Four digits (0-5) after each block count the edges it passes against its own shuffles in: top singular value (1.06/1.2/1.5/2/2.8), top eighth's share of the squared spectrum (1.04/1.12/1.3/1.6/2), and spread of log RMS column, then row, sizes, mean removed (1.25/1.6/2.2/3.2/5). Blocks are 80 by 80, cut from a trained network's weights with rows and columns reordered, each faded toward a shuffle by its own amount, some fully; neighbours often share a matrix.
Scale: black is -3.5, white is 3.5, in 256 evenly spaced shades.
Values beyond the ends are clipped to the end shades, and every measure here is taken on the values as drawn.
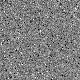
0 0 0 0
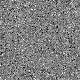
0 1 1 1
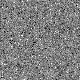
1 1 0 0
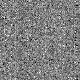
2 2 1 1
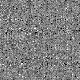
2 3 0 2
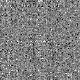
2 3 1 2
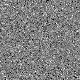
1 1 0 0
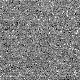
2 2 1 0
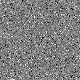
3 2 0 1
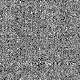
2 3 1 2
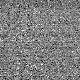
3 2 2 1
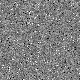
0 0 0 0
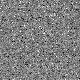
1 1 0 0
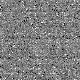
2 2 1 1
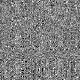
3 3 2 2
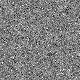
0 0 0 0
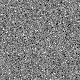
0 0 0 0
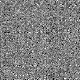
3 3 1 2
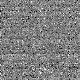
2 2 1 1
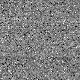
2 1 1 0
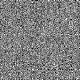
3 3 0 2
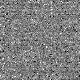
2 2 1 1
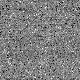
1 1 1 0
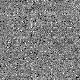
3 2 1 0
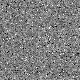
1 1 0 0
